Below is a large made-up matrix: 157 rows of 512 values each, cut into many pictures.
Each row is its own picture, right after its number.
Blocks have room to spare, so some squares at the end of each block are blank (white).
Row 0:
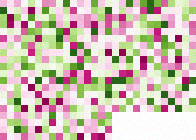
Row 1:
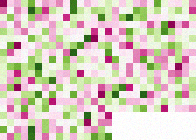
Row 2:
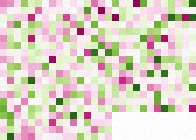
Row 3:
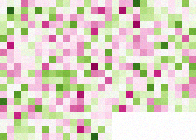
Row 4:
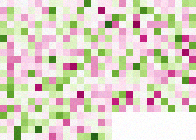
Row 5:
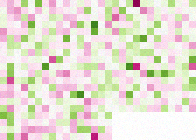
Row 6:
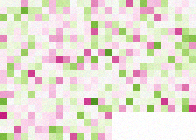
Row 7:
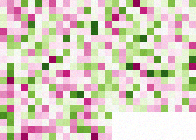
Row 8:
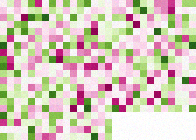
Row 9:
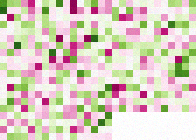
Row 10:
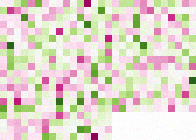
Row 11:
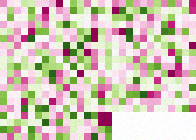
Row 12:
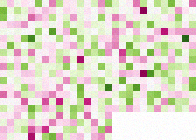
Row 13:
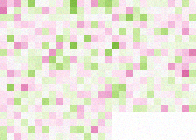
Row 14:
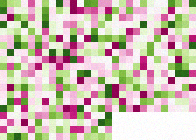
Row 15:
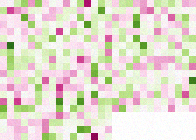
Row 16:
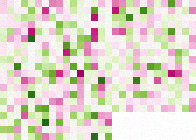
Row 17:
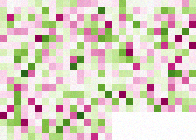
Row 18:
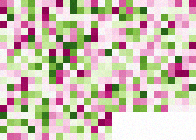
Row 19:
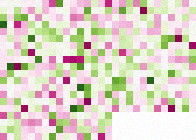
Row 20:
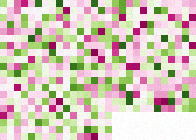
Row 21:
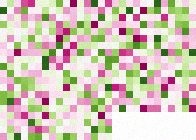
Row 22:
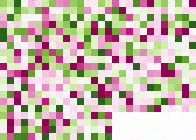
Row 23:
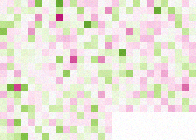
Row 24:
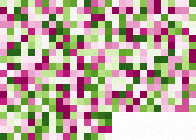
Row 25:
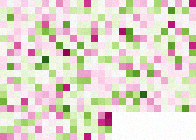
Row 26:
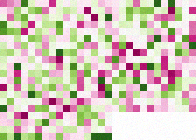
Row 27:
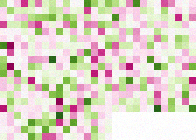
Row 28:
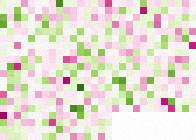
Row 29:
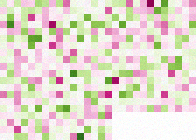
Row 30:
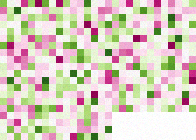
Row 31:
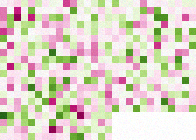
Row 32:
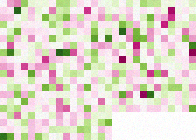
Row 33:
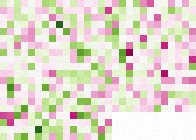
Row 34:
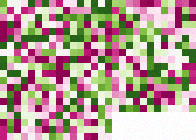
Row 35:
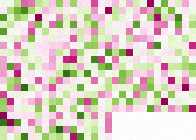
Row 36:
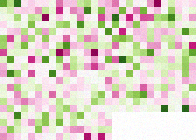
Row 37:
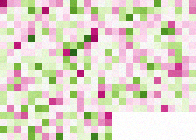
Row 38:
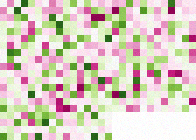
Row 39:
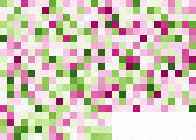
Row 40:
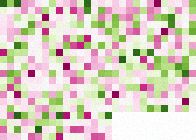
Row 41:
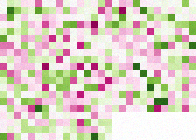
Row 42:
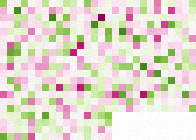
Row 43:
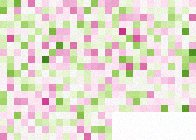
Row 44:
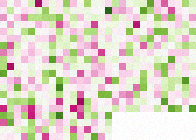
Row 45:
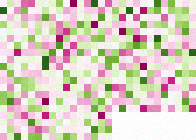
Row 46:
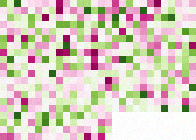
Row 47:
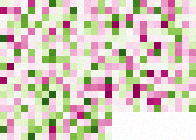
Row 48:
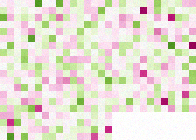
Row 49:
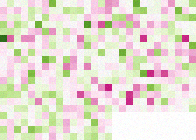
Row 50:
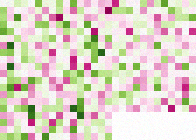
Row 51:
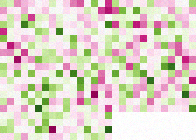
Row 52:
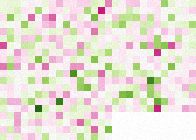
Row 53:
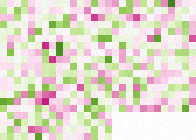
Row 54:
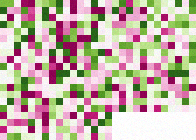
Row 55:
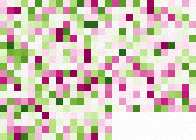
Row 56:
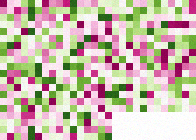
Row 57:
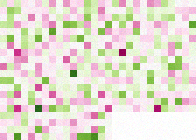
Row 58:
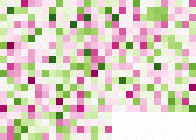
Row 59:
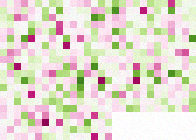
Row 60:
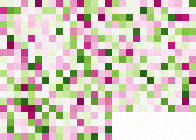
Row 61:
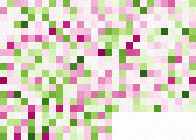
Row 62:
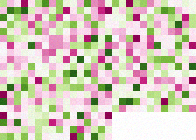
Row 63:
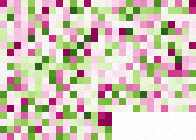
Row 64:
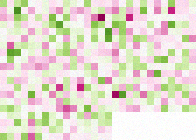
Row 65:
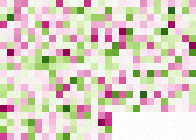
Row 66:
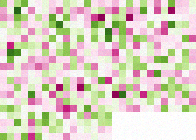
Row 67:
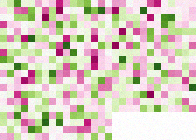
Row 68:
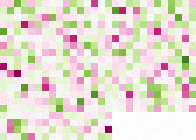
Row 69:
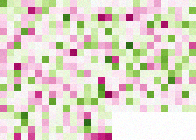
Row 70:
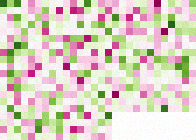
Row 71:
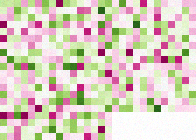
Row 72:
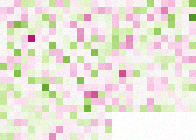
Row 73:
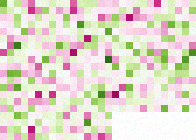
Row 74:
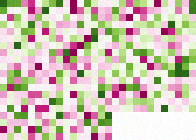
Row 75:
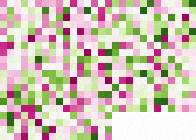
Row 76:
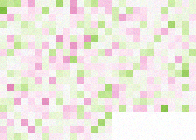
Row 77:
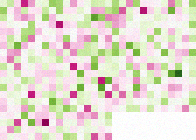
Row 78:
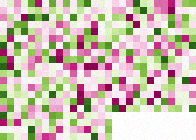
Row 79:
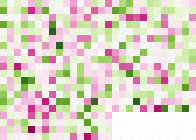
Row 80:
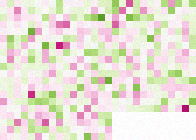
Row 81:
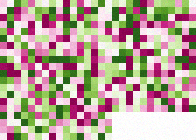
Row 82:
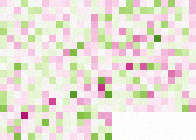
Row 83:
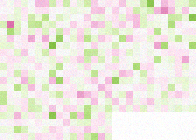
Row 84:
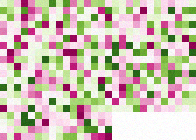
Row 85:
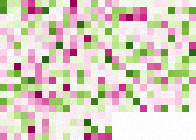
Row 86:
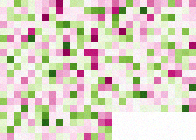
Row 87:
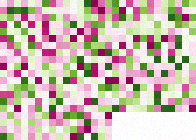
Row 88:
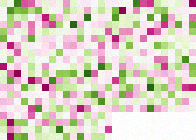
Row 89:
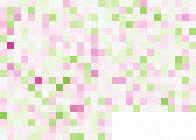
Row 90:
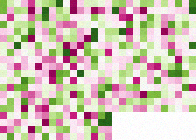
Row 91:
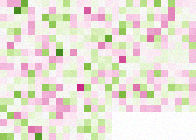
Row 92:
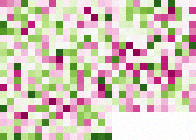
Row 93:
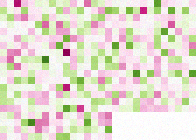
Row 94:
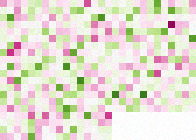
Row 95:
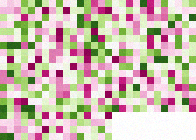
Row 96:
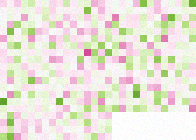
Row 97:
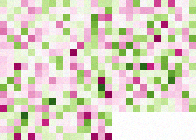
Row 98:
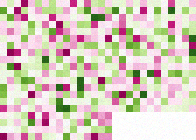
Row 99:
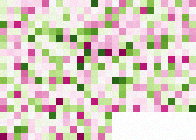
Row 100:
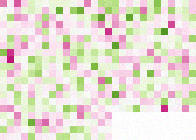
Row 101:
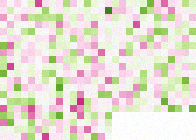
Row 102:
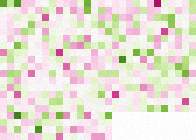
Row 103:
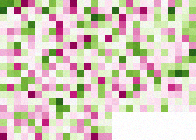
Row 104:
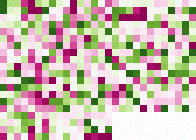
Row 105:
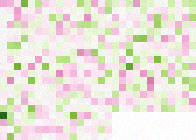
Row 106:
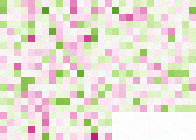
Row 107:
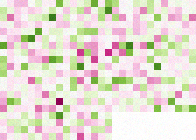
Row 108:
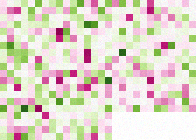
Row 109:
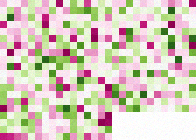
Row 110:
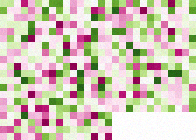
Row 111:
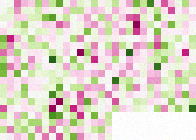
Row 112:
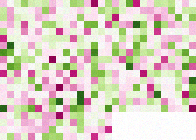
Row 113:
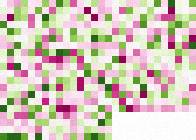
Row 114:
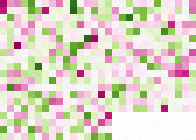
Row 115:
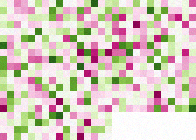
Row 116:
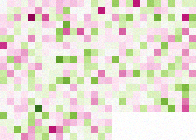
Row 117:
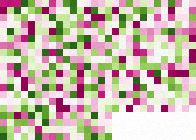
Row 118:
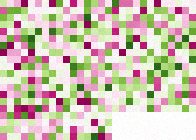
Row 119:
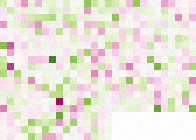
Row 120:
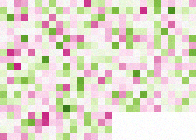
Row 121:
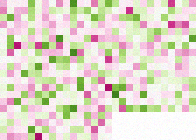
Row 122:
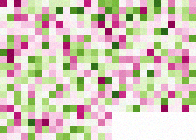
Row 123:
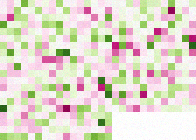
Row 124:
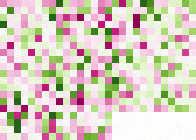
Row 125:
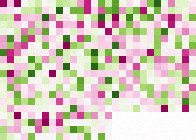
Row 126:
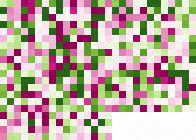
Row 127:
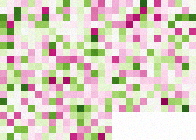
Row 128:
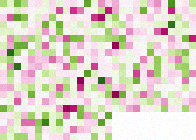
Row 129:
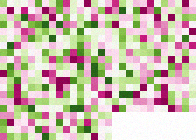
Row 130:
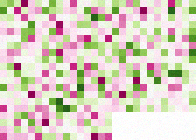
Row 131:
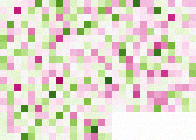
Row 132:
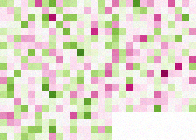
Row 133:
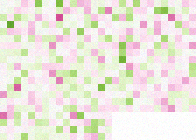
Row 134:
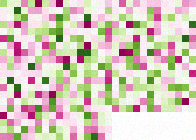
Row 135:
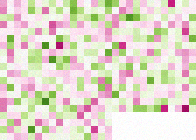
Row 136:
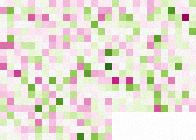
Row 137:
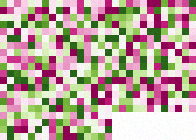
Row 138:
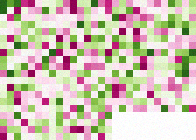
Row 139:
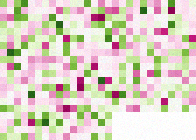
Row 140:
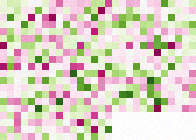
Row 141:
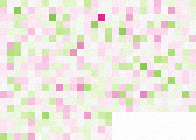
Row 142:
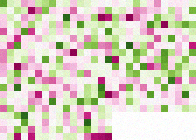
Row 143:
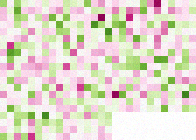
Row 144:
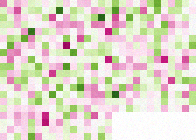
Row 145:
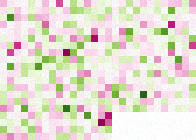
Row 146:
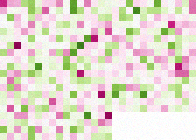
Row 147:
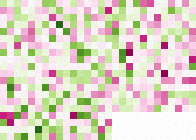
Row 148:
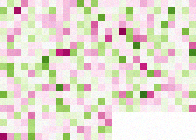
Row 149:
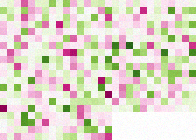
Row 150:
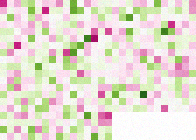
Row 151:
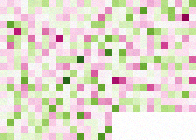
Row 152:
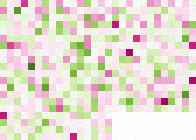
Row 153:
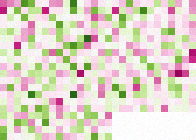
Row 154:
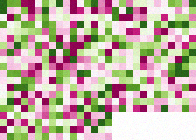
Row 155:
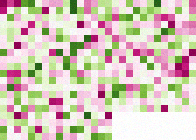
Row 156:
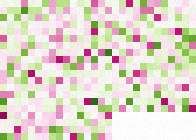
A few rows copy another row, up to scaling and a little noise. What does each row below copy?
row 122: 100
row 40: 102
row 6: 156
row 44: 101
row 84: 149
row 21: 45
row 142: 69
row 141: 42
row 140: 52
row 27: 119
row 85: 104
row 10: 15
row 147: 33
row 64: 66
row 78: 8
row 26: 92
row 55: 108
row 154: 9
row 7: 5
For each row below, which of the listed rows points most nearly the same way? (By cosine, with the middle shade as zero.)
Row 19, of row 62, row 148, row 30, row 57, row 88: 57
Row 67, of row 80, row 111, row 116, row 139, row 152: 139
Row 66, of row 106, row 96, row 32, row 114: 32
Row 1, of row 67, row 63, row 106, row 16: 63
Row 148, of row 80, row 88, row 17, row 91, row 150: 150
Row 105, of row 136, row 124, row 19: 124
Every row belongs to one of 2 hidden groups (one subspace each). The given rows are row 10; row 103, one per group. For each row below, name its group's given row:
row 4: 10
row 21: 103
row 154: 103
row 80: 103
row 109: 103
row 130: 103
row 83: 10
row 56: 103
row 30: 10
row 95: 10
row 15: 10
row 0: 10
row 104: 103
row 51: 10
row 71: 10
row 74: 103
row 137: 10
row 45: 103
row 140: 10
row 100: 103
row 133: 10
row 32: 103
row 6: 10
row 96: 10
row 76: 103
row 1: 103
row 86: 103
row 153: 103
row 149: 103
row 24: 103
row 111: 10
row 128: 103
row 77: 103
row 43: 103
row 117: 103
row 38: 103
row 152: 10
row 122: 103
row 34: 10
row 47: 10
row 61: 10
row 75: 10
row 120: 103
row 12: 10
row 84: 103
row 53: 103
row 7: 10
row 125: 103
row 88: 10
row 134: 10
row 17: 10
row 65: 103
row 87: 10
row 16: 103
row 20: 10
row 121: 103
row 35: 10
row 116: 10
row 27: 10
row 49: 10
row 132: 10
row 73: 103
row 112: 10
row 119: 10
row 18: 103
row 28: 10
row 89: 10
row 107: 10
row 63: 103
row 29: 10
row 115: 10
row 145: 103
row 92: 103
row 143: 103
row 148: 103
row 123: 103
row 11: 103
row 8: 10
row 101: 10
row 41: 10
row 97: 103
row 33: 10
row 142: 103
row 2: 10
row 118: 10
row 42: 103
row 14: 103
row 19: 10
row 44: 10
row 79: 103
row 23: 10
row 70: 103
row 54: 103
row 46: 103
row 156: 10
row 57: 10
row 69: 103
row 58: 10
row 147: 10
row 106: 103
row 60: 10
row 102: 103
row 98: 103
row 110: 103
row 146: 103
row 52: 10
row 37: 103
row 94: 103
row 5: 10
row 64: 103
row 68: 10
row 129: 10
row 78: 10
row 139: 103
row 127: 10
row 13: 103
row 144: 103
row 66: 103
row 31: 10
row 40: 103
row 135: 103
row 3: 10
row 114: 103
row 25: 103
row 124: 10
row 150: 103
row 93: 103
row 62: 10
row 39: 10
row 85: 103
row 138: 103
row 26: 103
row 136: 10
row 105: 10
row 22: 10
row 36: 103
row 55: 10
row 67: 103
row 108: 10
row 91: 103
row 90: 103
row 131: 10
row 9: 103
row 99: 10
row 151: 10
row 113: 103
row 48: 10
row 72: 10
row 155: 103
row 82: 103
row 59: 103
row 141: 103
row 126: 103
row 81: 10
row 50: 10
